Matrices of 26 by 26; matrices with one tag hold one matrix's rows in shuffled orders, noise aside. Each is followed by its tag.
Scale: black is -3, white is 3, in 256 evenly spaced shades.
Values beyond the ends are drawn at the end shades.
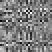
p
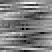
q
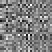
p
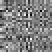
p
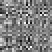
p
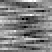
q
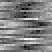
q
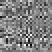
p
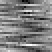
q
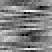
q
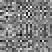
p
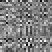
p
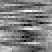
q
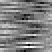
q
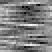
q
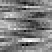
q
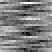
q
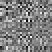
p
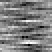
q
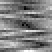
q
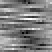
q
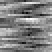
q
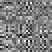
p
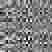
p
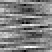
q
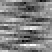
q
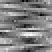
q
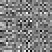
p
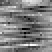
q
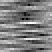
q
